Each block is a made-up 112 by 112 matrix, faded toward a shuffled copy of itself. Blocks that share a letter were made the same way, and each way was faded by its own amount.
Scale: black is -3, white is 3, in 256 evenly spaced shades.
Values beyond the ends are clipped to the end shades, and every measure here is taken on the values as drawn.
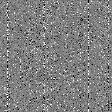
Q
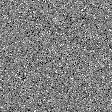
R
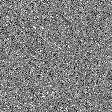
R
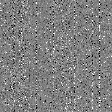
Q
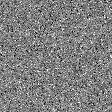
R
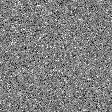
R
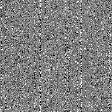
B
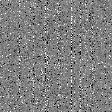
Q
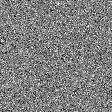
R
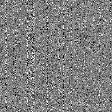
B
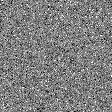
R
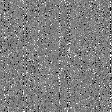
Q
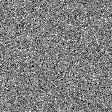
R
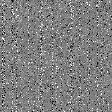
Q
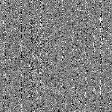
B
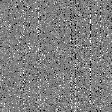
Q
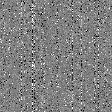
Q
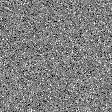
R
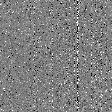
Q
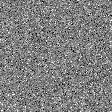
R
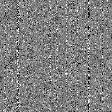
B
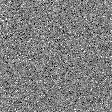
R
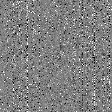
Q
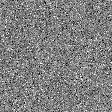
R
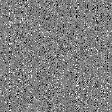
Q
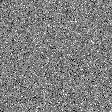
R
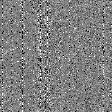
B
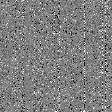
Q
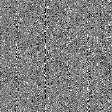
B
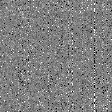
Q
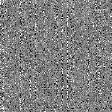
B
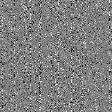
Q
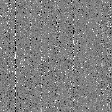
Q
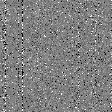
Q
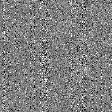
B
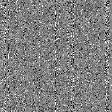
B
